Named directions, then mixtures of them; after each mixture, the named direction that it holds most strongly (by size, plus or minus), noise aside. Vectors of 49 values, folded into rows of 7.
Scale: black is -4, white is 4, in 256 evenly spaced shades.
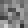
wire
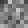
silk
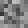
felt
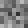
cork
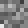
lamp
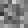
felt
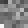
lamp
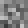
wire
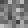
silk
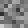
felt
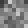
silk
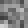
wire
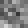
wire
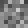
silk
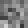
wire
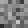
silk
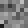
lamp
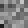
lamp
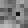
cork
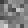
wire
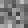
cork
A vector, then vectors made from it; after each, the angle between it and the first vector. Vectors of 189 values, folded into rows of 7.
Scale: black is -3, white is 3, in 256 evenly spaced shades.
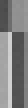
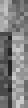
nearly opposite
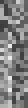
partly aligned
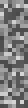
orthogonal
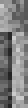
nearly opposite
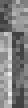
nearly parallel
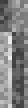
nearly parallel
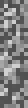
orthogonal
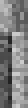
nearly opposite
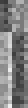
nearly parallel
